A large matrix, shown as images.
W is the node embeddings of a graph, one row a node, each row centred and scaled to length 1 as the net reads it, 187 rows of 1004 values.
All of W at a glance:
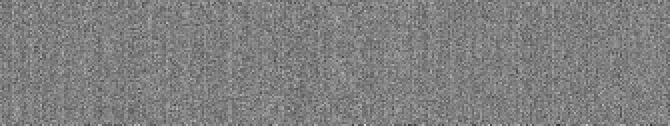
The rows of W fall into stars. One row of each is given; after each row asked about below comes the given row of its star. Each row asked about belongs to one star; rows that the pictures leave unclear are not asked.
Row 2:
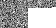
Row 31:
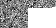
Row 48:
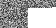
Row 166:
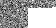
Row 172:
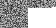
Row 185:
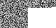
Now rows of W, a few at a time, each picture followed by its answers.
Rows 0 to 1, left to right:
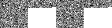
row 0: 48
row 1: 172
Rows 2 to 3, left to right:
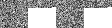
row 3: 185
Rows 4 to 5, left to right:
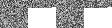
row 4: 48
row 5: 185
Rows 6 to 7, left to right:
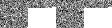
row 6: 185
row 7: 185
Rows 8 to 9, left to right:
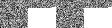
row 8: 48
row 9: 166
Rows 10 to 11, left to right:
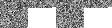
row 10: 166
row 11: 172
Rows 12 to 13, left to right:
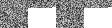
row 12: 31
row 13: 48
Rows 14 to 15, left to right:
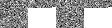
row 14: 166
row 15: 2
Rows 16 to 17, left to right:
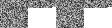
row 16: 31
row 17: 166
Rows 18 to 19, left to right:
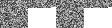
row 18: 31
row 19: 166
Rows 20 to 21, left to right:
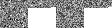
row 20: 2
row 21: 31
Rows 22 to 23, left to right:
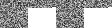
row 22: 166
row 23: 185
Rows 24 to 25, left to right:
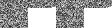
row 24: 172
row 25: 31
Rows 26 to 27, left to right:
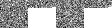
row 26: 31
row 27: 31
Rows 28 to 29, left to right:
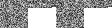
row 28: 2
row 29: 2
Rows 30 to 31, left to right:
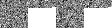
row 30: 185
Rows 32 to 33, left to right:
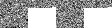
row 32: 166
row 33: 185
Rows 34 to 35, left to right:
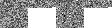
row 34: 166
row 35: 172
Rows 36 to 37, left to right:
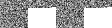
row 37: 185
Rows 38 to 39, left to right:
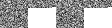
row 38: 2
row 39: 2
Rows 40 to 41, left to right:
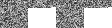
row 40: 2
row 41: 31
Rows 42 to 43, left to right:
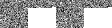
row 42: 166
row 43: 166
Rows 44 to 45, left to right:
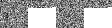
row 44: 31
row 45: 2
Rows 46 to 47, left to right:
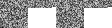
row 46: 48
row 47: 2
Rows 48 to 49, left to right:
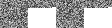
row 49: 172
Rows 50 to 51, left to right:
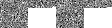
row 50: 31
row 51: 2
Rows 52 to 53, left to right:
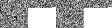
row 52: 31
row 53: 48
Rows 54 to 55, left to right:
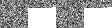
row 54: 185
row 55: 185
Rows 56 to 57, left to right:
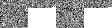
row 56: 172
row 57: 31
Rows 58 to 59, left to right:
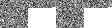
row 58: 31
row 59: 172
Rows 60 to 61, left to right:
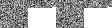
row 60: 172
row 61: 2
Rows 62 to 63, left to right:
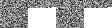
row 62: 166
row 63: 2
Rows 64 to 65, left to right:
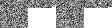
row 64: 172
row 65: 48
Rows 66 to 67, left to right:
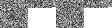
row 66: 48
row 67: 172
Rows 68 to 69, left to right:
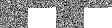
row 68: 31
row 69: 48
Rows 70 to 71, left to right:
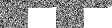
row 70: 48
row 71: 185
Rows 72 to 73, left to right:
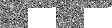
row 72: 2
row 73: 172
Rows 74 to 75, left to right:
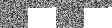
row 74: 172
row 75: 185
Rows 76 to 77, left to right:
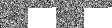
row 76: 48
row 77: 2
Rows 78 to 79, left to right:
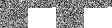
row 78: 48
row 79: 172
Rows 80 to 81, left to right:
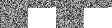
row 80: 31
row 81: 48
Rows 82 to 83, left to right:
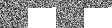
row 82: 166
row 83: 31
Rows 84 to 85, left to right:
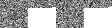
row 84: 48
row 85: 172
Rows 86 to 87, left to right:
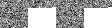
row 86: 172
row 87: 2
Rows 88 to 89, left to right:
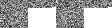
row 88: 31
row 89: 166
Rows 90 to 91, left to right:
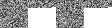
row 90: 166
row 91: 172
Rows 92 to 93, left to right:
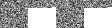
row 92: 172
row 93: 2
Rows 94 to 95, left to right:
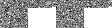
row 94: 166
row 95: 31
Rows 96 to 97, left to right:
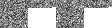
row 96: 48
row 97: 31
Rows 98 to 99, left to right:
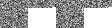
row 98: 185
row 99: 31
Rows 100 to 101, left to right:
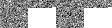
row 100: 2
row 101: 166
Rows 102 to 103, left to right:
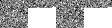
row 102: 31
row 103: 172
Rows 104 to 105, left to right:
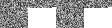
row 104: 166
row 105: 185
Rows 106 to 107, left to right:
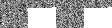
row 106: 172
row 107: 185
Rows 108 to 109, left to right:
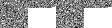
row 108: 172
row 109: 48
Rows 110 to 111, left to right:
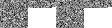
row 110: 166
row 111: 2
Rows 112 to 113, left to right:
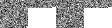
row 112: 166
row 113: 166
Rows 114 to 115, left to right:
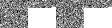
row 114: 185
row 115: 172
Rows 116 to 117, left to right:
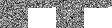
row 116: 166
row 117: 31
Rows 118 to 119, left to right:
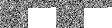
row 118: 2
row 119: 2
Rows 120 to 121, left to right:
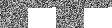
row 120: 166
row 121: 48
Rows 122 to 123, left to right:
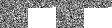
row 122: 31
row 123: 31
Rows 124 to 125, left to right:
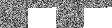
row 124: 2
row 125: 185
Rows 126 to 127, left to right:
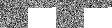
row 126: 166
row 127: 172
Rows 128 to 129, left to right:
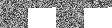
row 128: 2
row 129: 2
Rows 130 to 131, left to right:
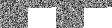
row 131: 185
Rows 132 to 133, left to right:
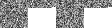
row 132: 172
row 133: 48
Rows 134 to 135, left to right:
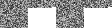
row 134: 172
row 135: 166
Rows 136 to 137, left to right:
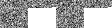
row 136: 2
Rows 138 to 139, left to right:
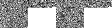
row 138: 185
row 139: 31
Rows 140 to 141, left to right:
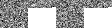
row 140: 2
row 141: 166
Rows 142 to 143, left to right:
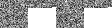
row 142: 48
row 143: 2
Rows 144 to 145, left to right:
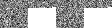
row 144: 48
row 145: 185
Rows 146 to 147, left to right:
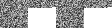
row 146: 31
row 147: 48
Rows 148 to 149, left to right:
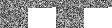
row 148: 2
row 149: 48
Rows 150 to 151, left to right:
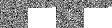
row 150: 31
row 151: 31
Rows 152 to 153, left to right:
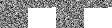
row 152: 185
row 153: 48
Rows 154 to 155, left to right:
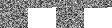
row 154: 48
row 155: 2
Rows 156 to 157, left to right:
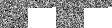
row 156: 166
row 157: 185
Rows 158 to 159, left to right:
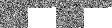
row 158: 185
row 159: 166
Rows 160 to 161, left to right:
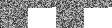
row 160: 48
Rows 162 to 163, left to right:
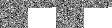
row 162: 48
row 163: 48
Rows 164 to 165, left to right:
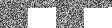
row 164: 48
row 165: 172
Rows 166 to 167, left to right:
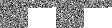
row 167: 185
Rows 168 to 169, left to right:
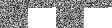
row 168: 48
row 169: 48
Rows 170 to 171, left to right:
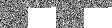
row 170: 185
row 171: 48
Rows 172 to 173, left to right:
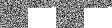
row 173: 166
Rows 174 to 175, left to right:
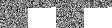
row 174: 185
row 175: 172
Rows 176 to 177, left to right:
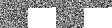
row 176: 48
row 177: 166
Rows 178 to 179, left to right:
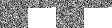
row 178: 185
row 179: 31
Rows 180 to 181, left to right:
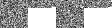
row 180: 172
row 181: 31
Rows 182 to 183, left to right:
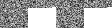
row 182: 31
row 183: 2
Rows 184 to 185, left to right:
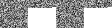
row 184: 48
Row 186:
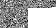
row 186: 2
